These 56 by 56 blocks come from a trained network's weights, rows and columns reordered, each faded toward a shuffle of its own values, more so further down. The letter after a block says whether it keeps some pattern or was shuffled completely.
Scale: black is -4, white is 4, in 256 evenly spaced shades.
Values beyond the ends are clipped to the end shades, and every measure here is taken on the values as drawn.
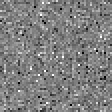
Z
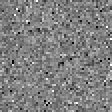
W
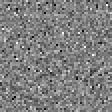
W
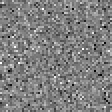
W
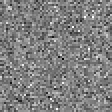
Z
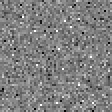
W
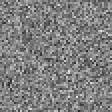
W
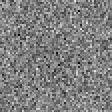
W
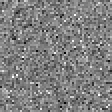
W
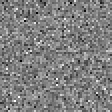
W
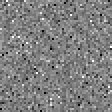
W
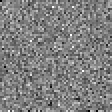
Z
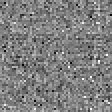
Z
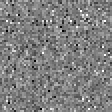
Z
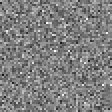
W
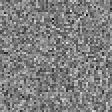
Z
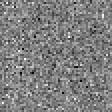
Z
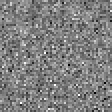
Z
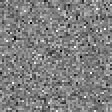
W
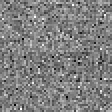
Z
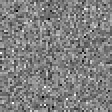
Z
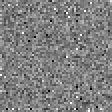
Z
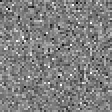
W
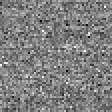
Z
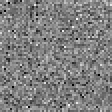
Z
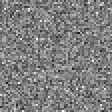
W
